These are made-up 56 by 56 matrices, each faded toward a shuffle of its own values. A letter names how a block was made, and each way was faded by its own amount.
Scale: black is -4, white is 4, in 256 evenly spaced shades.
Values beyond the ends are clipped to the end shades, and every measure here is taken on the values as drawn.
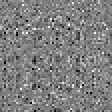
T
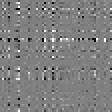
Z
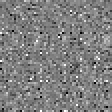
T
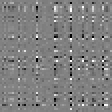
Z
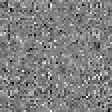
T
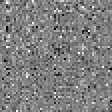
T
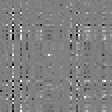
Z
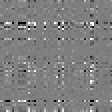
Z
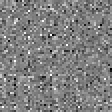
T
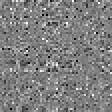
T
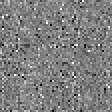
T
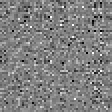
T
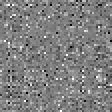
T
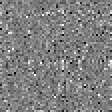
T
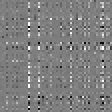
Z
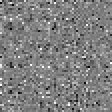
T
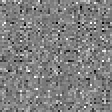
T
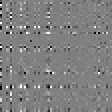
Z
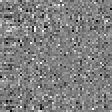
T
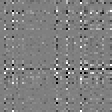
Z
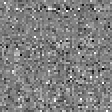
T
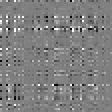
Z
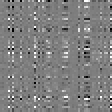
Z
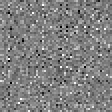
T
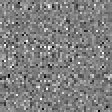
T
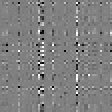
Z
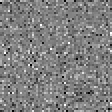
T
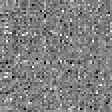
T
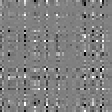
Z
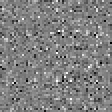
T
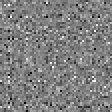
T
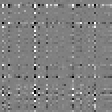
Z
